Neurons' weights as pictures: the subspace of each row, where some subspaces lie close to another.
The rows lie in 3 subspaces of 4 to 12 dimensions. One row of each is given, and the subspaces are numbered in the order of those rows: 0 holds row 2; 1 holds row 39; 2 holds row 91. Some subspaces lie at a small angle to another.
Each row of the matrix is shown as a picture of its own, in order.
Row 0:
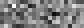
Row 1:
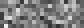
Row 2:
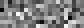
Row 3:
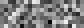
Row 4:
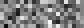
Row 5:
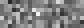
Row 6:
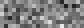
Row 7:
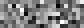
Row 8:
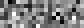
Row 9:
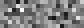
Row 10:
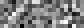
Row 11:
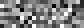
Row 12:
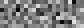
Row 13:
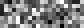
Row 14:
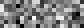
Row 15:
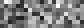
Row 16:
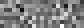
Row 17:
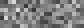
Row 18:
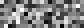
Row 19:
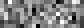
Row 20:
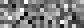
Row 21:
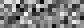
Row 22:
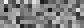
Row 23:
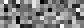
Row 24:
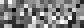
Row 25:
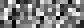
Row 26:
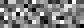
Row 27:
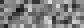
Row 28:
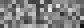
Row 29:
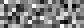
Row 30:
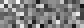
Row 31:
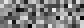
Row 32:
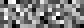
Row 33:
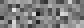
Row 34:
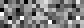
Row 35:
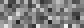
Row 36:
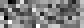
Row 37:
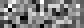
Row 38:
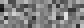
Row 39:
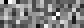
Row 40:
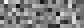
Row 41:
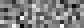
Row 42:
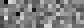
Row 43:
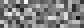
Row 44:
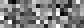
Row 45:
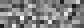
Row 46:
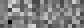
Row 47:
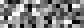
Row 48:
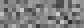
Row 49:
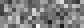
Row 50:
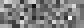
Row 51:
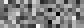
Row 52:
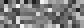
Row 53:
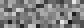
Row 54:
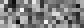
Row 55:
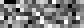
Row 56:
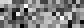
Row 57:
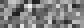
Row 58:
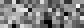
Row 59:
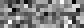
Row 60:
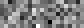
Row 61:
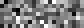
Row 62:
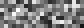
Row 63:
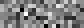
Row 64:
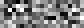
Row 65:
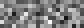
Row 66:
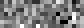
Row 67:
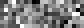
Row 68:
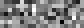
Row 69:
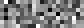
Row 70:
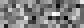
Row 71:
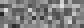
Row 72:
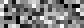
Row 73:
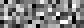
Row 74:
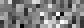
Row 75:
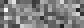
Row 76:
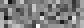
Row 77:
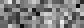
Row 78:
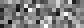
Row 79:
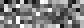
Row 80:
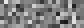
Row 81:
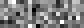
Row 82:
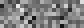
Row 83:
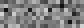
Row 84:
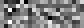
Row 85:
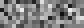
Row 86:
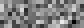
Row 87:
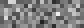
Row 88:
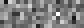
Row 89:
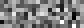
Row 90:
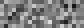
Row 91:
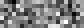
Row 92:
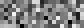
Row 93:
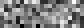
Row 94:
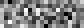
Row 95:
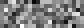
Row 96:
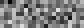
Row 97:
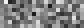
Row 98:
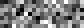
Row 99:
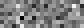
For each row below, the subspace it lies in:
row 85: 0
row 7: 0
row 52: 2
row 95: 2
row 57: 1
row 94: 1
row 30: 0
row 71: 0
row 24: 1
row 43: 0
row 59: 0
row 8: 1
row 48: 0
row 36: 2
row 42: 1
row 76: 2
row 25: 1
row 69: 2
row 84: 0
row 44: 1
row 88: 1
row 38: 0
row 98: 1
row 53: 0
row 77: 1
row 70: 0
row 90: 2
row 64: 0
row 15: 1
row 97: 1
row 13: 2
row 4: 2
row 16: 0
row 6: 2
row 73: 2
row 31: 0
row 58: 1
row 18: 1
